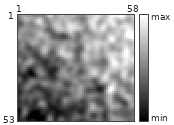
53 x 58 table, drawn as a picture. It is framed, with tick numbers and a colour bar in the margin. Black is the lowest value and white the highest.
Neither half mirrors the other. The field is mottled with small blotches. The bottom left is the ninth with the lowest average. The top right is the ninth with the highest average. Values rise toward the top right. No lone cell stands out from its neighbours.
